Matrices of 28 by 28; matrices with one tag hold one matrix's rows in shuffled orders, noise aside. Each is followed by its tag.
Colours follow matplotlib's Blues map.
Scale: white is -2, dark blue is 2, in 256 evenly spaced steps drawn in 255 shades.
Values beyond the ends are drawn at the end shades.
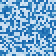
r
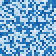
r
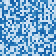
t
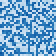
r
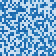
t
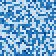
r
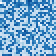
r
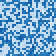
r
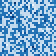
t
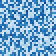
t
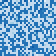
t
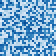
r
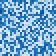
t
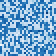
t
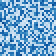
t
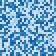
t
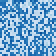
t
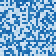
r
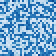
r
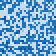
r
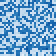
r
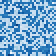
r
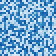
t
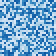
r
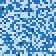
r
